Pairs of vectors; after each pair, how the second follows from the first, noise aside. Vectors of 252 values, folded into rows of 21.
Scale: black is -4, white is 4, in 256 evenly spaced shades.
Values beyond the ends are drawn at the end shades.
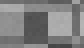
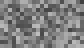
shuffled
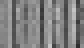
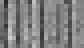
reversed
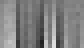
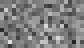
shuffled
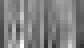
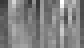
reversed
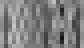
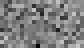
shuffled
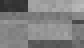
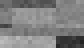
reversed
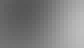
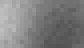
reversed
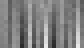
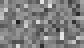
shuffled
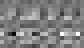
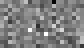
shuffled
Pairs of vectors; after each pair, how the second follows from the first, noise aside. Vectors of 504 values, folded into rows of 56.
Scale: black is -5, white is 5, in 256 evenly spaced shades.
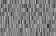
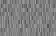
shrunk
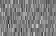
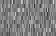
reversed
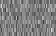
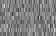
reversed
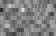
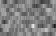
reversed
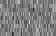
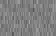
shrunk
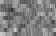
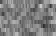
reversed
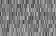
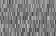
reversed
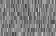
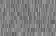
shrunk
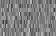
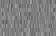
shrunk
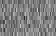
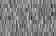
reversed
